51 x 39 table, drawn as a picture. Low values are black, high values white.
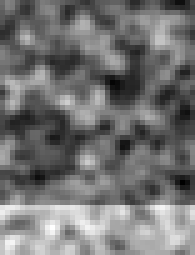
A horizontal seam about 80% of the way down splits the table, and the bottom part is higher. The texture is blotchy. There are no lone odd cells. No regular stripes run through it.
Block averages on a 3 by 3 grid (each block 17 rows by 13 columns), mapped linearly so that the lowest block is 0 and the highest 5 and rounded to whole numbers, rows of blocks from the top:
111 | 010 | 554
